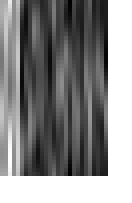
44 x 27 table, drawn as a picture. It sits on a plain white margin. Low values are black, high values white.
A vertical seam about 20% of the way across splits the table, and the left part is higher. The ninth with the highest average is the bottom left. The grain runs up and down.
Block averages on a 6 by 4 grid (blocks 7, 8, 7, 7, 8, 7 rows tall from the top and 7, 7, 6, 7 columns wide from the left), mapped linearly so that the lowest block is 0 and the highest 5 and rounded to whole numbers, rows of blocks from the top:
4100 | 4111 | 3122 | 4122 | 5121 | 5110
